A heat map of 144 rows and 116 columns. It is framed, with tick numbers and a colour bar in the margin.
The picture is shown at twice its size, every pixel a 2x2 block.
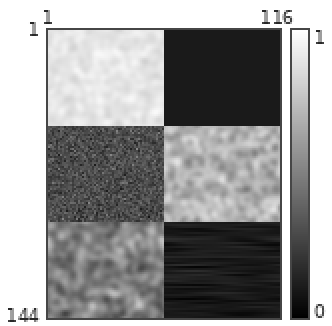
It is made of 3 by 2 panels. Panel 1,1: very high, blotchy, faint in contrast. Panel 1,2: very low, flat. Panel 2,1: low, fine-grained. Panel 2,2: high, blotchy. Panel 3,1: middling, blotchy. Panel 3,2: very low, streaked across, faint in contrast.
